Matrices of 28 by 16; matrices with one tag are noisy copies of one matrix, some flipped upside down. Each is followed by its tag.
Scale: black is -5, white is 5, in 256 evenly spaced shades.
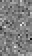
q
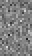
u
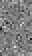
q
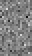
u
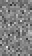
u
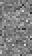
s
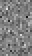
u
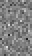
u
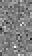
q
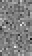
q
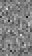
u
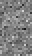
s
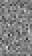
u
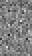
u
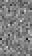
u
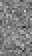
s
